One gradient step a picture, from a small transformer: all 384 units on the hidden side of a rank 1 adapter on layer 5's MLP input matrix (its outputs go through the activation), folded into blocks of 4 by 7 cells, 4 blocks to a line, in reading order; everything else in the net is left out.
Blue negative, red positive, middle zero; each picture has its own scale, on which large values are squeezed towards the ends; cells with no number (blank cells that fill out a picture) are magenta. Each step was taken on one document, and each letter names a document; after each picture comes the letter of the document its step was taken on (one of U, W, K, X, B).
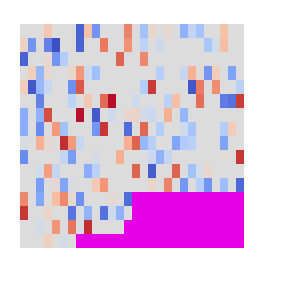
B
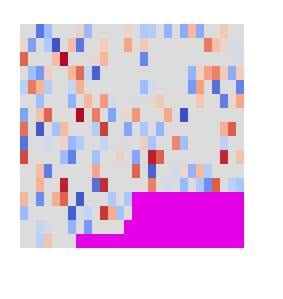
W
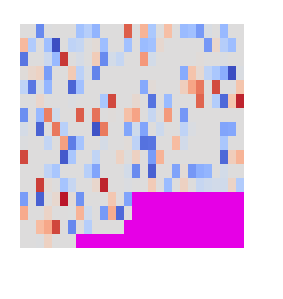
W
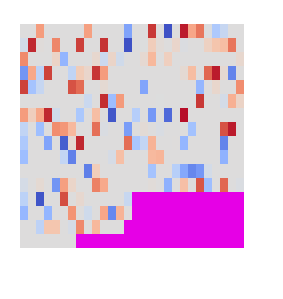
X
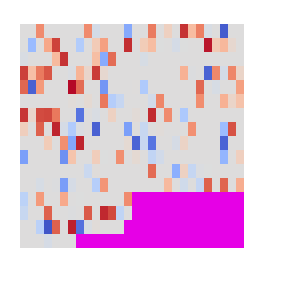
X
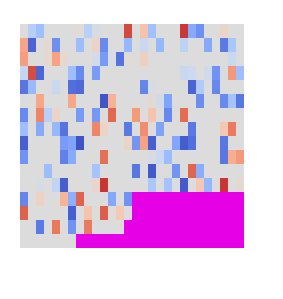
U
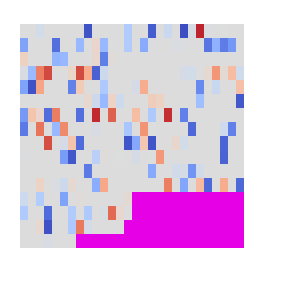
X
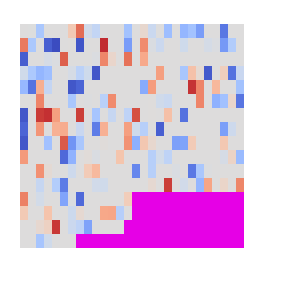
B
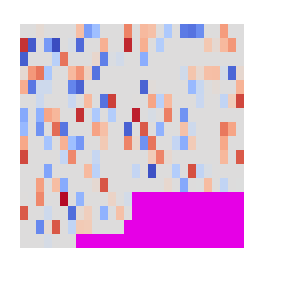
B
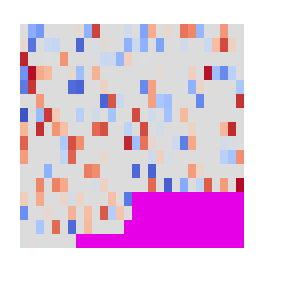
U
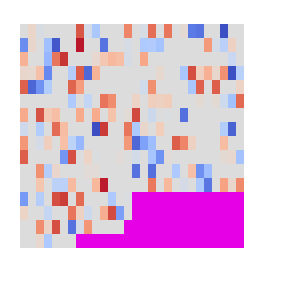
W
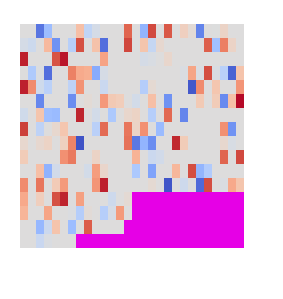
W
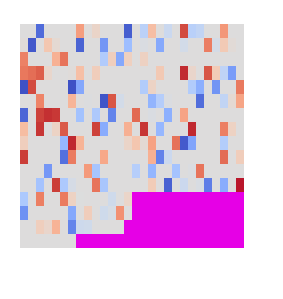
U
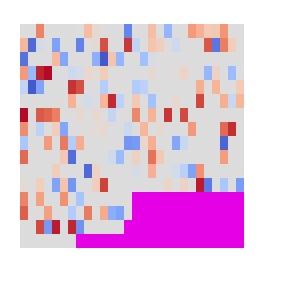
X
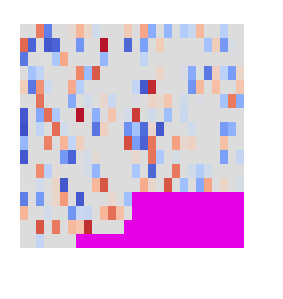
B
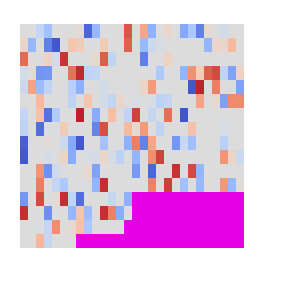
W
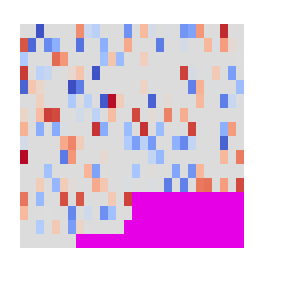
U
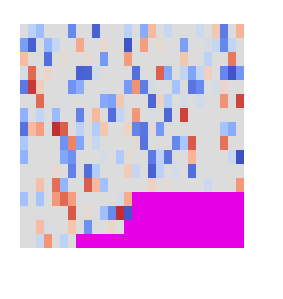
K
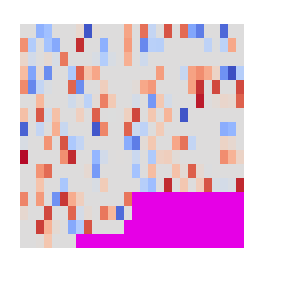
W
